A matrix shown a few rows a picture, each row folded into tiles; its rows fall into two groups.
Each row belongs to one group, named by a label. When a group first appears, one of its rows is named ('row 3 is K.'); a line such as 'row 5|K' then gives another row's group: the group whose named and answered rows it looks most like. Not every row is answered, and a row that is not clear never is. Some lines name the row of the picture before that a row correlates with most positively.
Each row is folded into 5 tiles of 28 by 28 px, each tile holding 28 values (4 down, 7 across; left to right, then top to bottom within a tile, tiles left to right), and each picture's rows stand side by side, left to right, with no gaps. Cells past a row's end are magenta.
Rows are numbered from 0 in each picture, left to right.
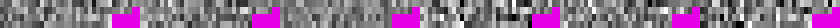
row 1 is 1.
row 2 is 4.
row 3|1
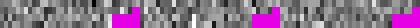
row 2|1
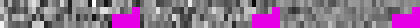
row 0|1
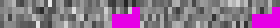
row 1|1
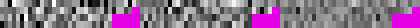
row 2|4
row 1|1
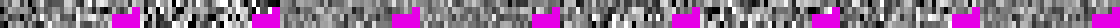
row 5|4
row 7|4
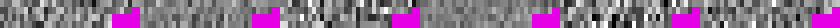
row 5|4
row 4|4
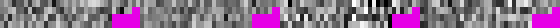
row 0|1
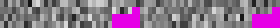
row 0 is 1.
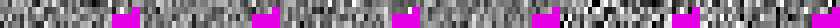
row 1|4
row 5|1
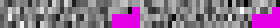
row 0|4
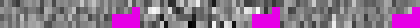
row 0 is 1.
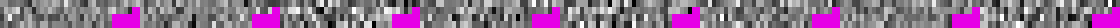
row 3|4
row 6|1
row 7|1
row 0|4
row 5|1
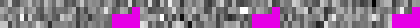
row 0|1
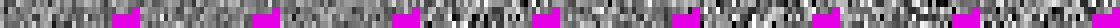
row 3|4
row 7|4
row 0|4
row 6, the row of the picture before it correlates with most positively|1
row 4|4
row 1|1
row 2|4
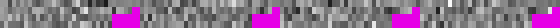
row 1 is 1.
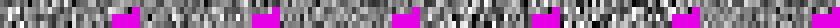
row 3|4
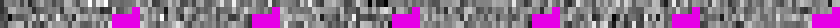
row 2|1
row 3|1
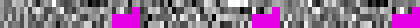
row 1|1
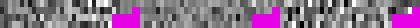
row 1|4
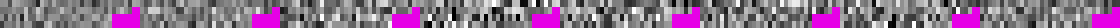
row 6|4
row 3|4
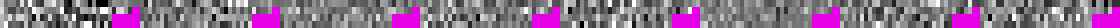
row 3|1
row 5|1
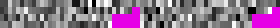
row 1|4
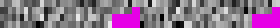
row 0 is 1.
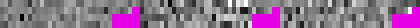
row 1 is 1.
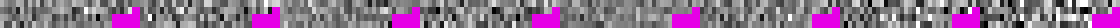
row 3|4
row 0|4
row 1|4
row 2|1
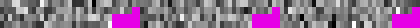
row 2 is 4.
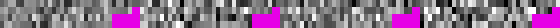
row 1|1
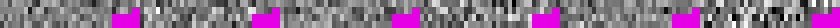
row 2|4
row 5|4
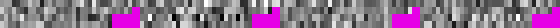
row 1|4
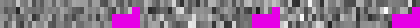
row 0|4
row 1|4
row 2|1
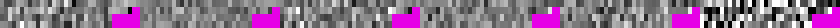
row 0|4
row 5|4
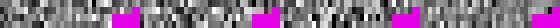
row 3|4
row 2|4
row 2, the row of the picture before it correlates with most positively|0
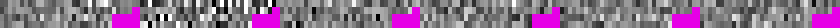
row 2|4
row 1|1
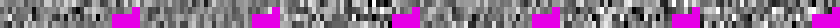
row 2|1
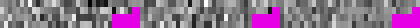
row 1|4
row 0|1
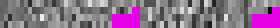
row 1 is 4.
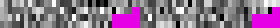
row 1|4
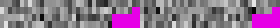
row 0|1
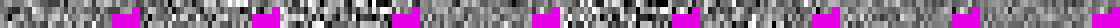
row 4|1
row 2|1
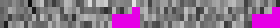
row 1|1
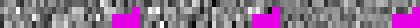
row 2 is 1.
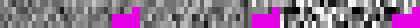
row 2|4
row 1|4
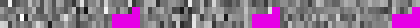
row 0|1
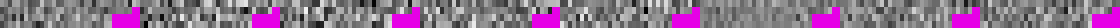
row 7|1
